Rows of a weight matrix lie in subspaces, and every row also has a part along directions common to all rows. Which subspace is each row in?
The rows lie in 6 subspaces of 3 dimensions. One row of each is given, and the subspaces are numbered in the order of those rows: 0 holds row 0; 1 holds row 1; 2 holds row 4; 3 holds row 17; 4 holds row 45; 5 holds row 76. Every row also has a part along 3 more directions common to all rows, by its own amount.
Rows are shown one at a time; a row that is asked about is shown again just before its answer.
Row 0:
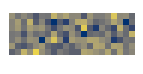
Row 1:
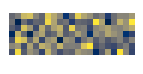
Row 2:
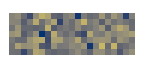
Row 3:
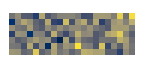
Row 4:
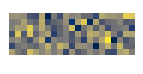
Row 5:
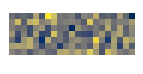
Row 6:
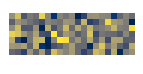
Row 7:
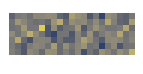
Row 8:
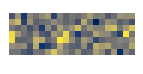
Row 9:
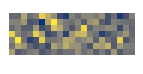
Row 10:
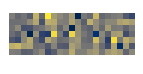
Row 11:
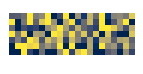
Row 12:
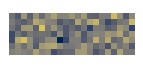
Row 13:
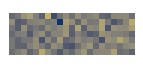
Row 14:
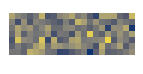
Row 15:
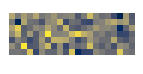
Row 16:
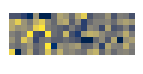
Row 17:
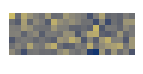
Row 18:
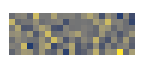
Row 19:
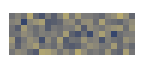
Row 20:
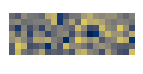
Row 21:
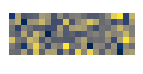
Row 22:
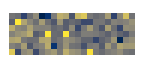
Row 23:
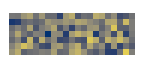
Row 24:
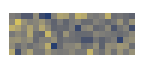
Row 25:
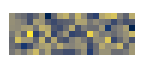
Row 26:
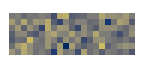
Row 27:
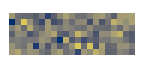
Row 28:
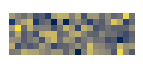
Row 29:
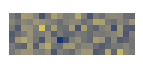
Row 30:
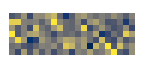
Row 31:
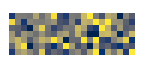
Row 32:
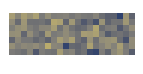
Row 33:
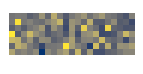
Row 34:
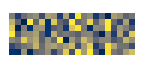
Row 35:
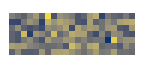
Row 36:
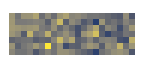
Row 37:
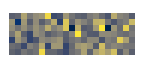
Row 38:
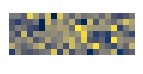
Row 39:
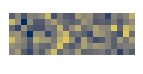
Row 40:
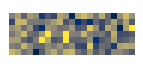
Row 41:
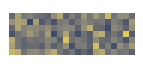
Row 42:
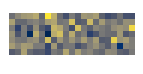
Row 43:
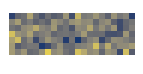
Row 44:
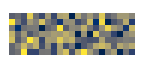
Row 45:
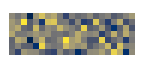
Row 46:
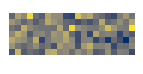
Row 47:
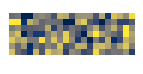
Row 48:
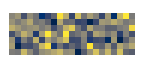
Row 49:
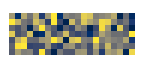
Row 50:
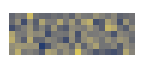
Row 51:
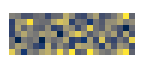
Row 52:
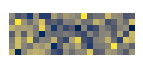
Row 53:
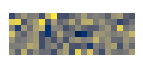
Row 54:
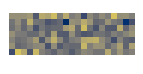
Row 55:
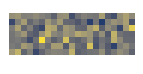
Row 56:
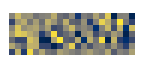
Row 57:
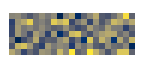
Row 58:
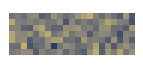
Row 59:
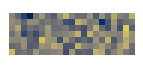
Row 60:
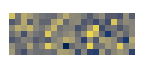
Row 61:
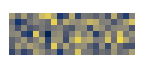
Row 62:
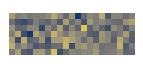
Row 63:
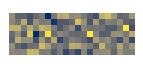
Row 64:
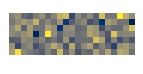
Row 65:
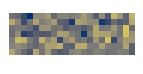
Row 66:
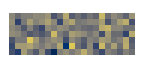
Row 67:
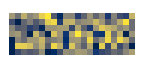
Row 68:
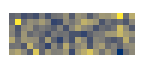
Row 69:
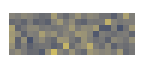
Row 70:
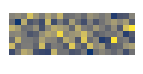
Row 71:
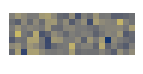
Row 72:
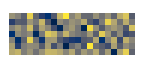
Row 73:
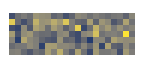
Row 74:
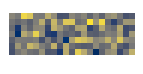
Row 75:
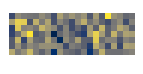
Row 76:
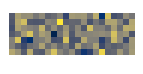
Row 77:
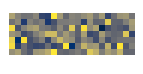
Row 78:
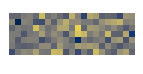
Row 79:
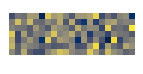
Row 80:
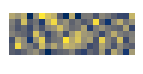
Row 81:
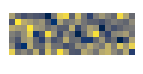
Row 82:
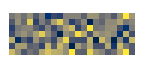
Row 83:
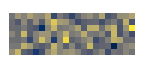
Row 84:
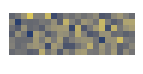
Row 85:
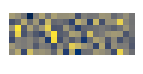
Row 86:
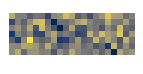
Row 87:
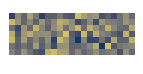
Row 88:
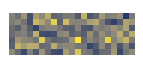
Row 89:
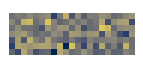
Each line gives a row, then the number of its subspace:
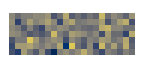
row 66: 5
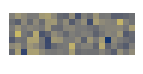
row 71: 1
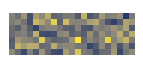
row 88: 0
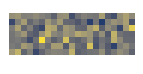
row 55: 0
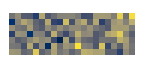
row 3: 3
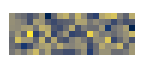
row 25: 2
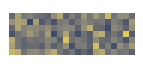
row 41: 5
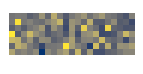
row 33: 4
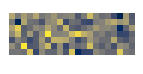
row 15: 3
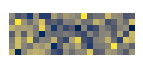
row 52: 0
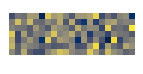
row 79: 2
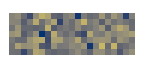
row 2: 1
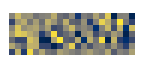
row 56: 1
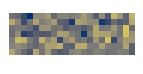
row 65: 1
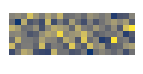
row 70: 2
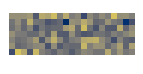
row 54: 0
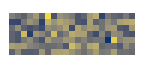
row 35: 2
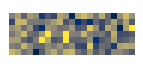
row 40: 0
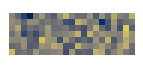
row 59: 1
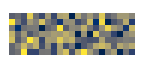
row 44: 5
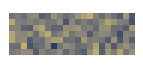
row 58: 3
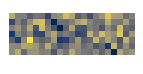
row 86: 4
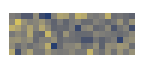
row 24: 0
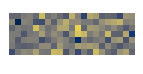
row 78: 0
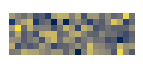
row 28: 0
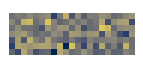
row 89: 5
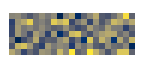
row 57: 2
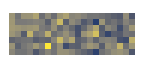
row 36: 3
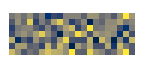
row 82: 2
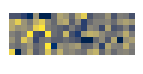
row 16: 0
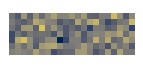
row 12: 1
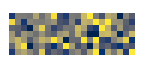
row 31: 3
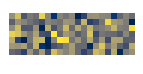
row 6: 1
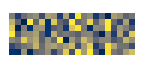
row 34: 5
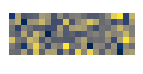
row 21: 3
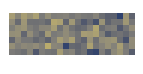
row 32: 3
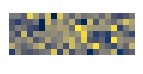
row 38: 2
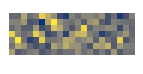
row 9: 4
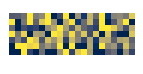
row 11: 5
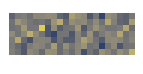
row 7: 5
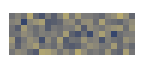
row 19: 4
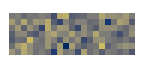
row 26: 5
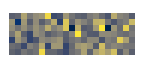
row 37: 4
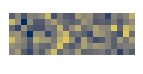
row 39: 1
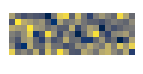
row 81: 3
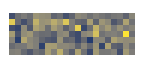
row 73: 0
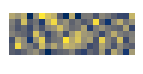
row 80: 4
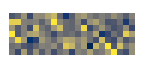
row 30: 4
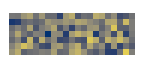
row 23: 4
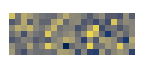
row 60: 3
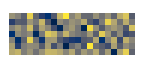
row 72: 4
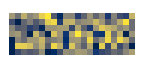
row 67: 5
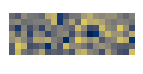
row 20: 3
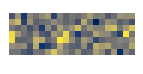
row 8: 1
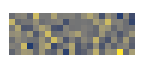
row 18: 3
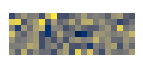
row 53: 2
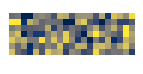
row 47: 1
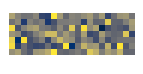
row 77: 5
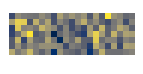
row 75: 5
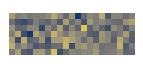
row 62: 5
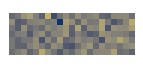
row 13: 4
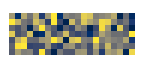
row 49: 3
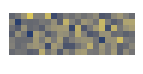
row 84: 4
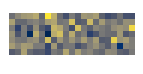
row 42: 2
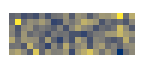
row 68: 3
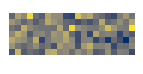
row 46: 1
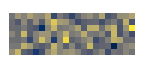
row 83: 0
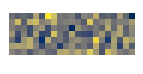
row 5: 2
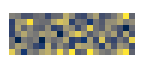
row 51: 2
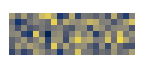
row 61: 5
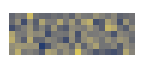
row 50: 4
